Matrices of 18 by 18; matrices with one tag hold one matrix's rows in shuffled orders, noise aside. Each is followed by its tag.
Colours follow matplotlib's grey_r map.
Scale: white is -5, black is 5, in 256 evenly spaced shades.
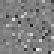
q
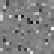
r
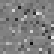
q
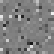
r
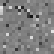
r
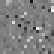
q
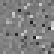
q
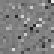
q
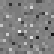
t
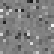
r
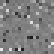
r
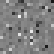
t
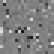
r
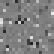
r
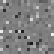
r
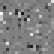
r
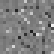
q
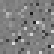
q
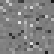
t
